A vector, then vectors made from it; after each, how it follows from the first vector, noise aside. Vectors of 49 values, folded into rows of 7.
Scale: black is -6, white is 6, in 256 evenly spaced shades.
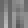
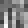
scaled up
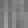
shrunk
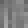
shrunk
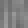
shrunk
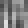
scaled up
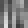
scaled up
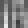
scaled up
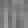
shrunk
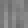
shrunk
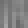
shrunk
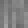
shrunk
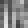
scaled up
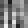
scaled up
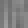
shrunk
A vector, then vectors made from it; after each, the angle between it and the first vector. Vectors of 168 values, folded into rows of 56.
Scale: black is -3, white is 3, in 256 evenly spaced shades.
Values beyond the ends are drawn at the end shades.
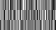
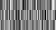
nearly opposite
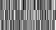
nearly opposite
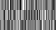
nearly parallel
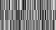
nearly opposite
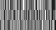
nearly parallel
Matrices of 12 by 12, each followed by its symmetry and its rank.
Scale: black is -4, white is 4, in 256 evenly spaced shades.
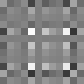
symmetric, rank one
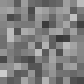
neither, full rank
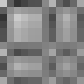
symmetric, rank one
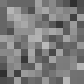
symmetric, full rank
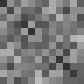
symmetric, full rank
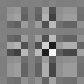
symmetric, rank one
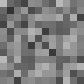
symmetric, full rank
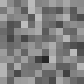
neither, full rank
